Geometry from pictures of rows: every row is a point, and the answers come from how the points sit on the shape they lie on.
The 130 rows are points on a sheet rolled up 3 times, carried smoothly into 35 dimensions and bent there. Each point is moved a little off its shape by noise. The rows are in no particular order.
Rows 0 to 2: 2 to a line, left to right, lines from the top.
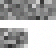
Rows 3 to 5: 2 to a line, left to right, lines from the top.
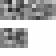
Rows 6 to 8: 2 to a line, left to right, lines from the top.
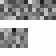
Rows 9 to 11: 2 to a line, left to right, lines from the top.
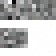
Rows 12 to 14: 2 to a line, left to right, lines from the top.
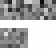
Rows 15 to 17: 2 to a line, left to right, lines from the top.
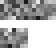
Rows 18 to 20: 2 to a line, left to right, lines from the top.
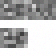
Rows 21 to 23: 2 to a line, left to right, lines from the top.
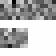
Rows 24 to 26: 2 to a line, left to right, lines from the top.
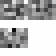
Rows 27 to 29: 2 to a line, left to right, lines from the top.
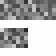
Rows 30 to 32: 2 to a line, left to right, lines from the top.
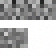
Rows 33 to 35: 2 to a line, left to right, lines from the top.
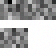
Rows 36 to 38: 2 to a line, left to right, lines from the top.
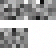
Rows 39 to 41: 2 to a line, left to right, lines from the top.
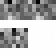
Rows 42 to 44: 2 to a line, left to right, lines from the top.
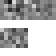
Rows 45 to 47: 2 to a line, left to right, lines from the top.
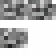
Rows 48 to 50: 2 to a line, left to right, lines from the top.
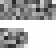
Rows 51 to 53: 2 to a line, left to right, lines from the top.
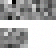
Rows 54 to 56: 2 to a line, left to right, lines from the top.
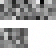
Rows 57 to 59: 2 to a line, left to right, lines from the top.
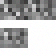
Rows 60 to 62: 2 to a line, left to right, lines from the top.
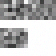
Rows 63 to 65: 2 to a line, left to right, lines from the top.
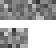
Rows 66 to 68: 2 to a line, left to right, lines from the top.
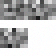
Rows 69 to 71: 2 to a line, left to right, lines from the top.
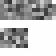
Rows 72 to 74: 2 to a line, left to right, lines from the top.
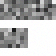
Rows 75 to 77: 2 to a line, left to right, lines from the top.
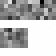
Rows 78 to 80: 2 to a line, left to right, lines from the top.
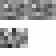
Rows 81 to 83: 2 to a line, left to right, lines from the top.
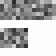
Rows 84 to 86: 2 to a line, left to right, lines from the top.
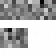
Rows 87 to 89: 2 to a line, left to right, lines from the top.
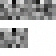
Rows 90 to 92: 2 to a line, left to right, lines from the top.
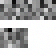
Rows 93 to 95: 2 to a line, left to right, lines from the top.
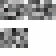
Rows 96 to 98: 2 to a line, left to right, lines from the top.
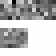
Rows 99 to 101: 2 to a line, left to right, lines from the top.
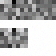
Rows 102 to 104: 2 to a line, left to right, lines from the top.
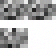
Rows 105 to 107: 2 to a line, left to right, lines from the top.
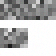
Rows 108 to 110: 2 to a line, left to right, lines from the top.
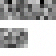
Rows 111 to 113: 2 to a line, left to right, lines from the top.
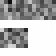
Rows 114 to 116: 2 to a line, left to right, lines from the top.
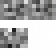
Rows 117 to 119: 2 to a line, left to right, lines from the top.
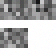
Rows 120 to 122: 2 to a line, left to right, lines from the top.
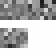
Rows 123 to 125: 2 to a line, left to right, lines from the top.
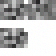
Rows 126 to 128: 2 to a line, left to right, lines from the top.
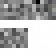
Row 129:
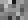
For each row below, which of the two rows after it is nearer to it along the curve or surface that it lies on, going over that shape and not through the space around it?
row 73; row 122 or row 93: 93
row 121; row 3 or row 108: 108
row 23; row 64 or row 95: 95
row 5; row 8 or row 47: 47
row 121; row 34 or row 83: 83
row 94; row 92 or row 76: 92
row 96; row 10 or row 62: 62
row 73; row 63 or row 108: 108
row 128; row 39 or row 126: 126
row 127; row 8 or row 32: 8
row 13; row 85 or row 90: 90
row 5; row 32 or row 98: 98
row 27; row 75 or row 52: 52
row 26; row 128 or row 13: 13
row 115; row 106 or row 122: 122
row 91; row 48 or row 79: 48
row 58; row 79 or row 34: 34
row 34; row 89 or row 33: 89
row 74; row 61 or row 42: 61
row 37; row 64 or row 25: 25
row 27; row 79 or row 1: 1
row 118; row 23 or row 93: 93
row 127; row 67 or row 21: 21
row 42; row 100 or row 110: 110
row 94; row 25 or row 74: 25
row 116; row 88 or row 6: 6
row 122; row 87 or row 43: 87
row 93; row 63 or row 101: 101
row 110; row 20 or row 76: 20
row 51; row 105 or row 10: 105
